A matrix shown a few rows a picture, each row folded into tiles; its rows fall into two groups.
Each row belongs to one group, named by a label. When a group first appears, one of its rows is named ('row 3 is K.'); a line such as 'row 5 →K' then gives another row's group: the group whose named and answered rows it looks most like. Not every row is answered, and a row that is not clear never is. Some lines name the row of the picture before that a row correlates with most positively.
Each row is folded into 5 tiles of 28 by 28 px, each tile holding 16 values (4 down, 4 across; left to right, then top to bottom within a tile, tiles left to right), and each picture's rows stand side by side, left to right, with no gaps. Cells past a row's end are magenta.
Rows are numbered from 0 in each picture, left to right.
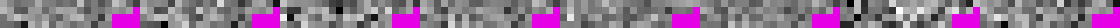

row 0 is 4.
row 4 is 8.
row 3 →4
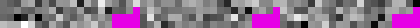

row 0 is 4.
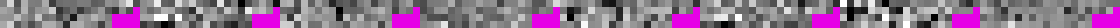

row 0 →8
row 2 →8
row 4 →8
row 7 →4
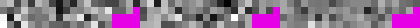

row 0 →8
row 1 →8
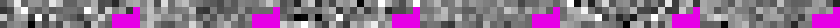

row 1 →8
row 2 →4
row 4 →8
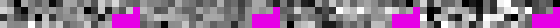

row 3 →8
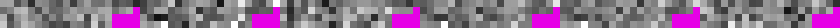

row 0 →8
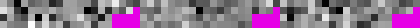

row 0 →4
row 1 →8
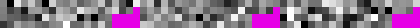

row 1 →8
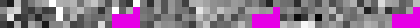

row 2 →4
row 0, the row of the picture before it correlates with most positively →0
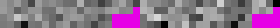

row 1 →4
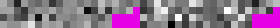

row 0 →4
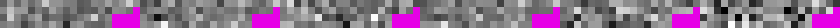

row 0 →8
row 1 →4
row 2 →8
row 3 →4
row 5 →4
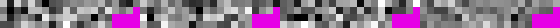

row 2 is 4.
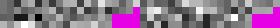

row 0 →4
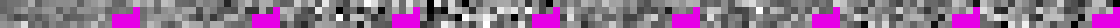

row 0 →4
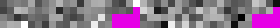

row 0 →4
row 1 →4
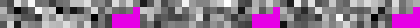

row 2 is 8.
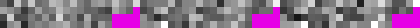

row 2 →4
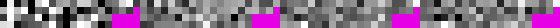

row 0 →8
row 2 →4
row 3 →4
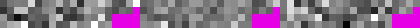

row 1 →4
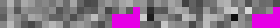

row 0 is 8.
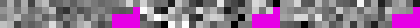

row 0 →8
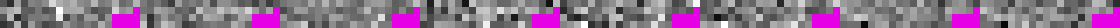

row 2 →4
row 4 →4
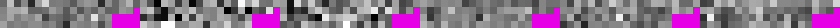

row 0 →8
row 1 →4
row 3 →8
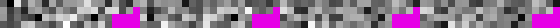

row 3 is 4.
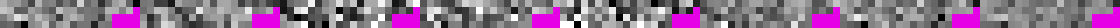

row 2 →4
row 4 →8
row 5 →4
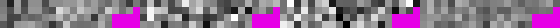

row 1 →8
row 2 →8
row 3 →8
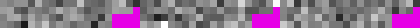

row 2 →8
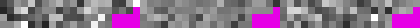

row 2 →8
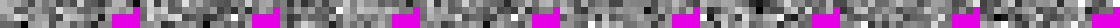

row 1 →8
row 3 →8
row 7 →4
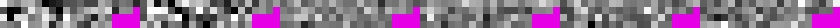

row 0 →8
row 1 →8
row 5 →4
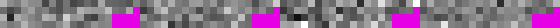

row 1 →4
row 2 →4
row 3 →4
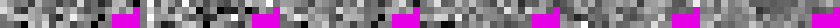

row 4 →4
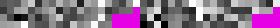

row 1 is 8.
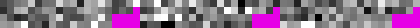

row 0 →4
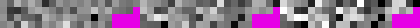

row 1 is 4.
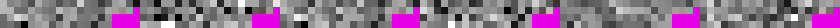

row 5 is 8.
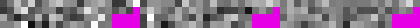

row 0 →4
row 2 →8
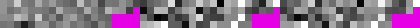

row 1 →4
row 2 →4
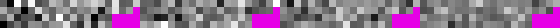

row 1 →4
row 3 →4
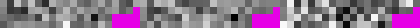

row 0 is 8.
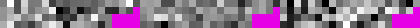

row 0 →8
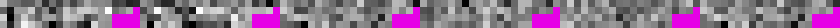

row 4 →8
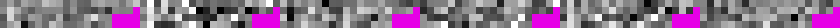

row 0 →8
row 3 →4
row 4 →8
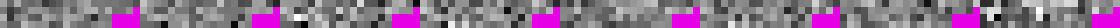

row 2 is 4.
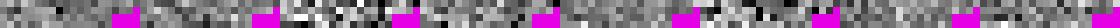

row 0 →8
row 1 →8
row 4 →4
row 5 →8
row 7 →4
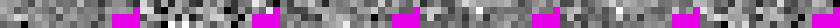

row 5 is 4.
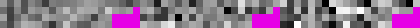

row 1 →4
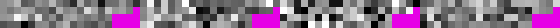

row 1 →8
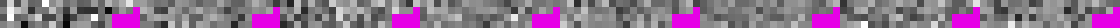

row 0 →8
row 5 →4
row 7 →4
